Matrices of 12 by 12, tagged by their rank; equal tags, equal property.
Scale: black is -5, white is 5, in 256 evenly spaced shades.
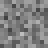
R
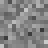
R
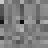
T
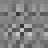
T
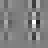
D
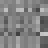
T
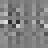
T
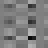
D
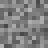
R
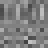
T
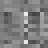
T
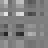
D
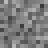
R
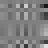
D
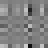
D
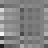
D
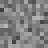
R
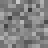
R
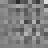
T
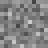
R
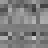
T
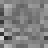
T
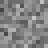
R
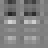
D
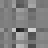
D
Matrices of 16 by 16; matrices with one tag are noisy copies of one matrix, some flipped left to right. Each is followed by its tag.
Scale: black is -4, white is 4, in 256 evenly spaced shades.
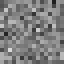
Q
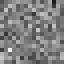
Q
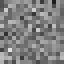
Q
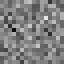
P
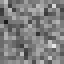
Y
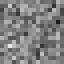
Y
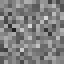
P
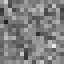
Y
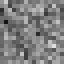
Y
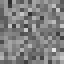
Q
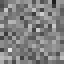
Q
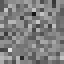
Q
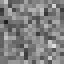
Y
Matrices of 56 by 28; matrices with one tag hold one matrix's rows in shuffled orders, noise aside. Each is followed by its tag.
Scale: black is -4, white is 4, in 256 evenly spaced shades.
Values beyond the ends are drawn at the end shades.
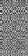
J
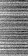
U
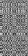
J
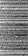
U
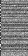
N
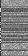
N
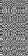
J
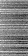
U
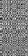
J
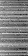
U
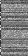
N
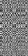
J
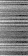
U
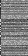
N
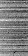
U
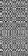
J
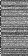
N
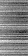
U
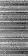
U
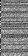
N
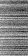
U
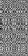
J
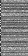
N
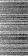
U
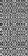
J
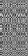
J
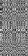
J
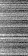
U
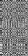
J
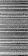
U
